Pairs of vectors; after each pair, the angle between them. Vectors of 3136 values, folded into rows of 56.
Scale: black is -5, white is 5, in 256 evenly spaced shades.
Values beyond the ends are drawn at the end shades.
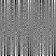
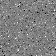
orthogonal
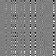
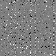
partly aligned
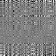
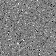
orthogonal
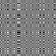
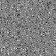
partly aligned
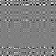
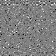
partly opposed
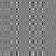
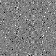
partly opposed
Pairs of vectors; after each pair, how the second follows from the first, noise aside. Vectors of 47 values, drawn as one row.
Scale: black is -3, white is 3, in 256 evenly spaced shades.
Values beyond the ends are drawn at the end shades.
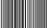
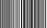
reversed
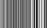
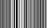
wrapped around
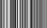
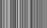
shrunk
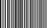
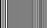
partly zeroed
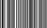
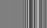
partly zeroed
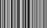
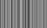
shrunk
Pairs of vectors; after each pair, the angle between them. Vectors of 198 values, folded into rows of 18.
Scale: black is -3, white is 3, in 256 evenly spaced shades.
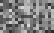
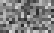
partly opposed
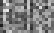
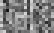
nearly opposite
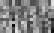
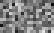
partly opposed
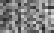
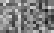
nearly opposite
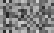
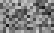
partly aligned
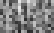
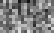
nearly opposite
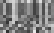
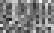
nearly parallel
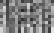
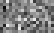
partly opposed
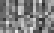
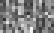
nearly parallel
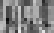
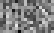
partly opposed
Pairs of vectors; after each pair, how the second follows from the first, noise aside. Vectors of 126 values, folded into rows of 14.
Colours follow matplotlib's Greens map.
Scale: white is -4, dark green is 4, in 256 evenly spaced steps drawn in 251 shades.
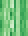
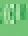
partly zeroed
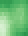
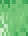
partly zeroed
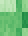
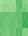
shrunk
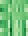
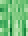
copied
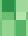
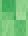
shrunk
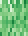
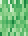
copied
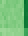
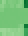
partly zeroed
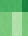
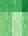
copied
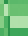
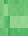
shrunk
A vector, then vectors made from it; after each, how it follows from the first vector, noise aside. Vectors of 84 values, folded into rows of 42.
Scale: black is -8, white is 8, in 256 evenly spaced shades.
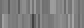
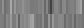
reversed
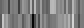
scaled up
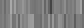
reversed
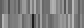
scaled up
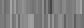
reversed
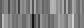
scaled up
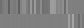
partly zeroed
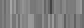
reversed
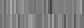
reversed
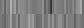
reversed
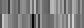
scaled up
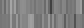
reversed
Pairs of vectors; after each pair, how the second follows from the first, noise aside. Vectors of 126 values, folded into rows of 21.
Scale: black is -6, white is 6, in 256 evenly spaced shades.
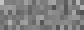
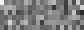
scaled up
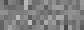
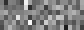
scaled up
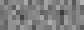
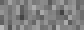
reversed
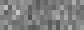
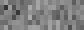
negated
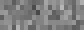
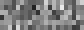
scaled up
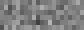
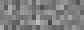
negated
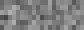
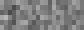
negated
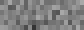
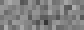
wrapped around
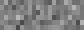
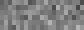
wrapped around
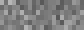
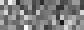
scaled up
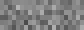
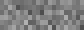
negated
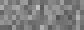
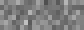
wrapped around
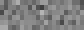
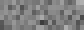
reversed
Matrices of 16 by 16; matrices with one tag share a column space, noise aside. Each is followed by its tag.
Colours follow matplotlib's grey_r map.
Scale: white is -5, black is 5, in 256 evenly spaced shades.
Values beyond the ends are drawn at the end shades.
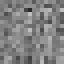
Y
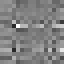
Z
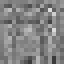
Y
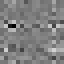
Z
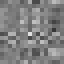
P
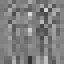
Y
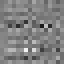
Z
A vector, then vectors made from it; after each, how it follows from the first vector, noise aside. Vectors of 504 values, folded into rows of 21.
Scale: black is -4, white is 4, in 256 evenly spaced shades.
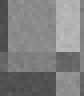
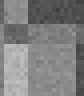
reversed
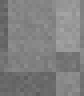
shrunk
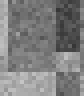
negated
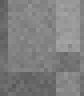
shrunk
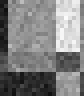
scaled up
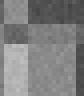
reversed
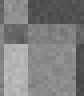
reversed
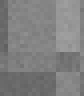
shrunk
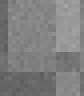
shrunk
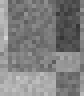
negated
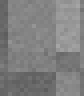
shrunk
